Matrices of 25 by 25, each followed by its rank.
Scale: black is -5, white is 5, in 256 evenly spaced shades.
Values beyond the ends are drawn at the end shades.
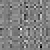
three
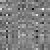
three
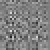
three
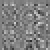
three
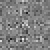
five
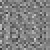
five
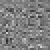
five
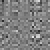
three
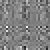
three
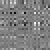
three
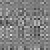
three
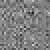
five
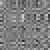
three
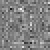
five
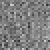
five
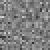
five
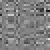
three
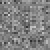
five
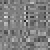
three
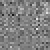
five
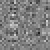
five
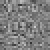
five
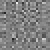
three
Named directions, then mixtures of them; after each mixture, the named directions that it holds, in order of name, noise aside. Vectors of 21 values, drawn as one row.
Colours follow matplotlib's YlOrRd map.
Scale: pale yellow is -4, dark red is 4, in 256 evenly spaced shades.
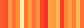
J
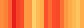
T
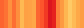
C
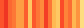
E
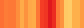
C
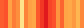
C, J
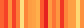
J, T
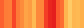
C, T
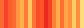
C, E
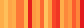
E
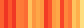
E, T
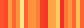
J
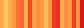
E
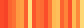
E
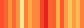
C, J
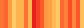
E, T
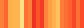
J, T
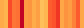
J, T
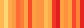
E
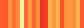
J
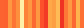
J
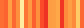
J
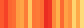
C, E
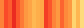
E, T
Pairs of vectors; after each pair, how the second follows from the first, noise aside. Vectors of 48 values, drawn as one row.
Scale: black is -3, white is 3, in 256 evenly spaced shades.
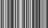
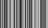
negated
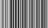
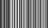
negated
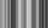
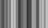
negated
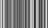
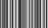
shuffled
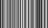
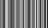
shuffled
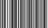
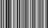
negated
